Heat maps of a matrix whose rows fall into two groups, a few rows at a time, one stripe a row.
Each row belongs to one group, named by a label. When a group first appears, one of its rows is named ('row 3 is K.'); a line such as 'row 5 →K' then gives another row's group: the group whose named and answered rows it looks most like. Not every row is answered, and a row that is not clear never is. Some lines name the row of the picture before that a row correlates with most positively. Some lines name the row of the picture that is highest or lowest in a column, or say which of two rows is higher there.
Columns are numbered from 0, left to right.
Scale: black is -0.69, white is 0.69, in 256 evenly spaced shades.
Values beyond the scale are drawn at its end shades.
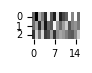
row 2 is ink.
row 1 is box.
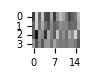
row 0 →ink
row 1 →ink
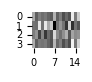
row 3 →box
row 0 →box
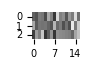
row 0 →ink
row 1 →box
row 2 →ink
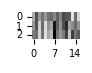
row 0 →box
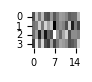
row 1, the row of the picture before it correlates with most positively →2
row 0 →ink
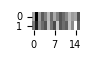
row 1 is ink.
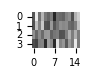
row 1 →ink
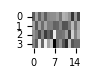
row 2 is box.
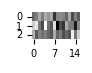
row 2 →box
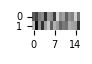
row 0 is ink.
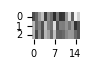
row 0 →ink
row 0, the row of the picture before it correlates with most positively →0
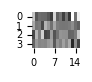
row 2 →ink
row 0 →box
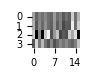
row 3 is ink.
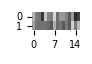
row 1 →box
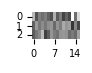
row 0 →box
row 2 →ink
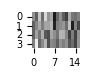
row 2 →ink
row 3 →ink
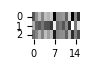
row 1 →box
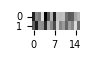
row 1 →ink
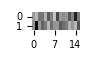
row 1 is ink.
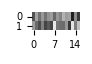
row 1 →box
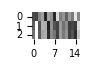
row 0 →ink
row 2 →ink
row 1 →ink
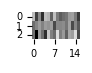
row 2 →ink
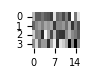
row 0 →box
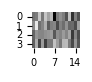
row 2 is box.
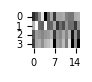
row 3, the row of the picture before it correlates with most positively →2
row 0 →ink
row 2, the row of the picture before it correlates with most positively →2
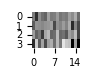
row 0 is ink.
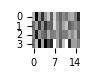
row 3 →box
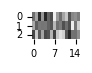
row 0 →box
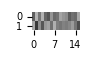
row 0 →ink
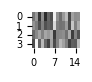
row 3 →ink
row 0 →box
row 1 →box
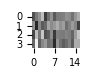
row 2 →ink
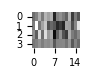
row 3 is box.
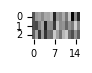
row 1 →ink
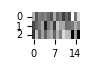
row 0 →box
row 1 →ink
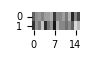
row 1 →ink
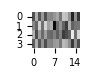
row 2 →box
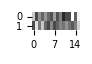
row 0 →box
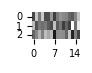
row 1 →box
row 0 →ink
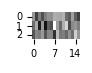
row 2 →ink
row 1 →box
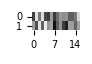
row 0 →ink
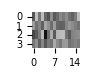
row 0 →ink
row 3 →box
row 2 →ink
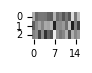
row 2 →box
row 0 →box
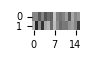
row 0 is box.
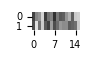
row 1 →ink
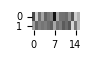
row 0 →ink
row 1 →box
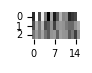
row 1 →ink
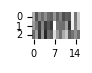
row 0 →box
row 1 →box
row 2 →box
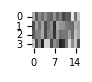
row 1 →ink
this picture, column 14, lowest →0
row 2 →ink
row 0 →box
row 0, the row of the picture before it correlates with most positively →0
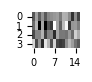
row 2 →ink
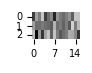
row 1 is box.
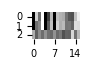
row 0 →ink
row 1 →ink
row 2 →box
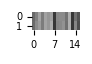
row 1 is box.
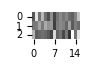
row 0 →ink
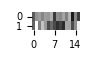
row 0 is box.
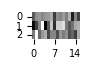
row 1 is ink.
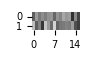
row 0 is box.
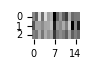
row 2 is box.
